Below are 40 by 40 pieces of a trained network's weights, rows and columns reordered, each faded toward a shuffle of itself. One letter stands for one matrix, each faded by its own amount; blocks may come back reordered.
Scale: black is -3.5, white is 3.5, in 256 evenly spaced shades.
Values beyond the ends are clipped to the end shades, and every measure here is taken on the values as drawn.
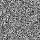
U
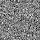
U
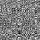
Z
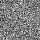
U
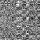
Z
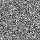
U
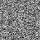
U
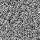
U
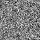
U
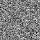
U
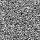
U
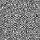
Z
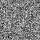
U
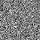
U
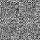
Z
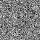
U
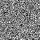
U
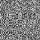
Z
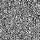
U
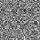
Z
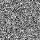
U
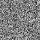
U
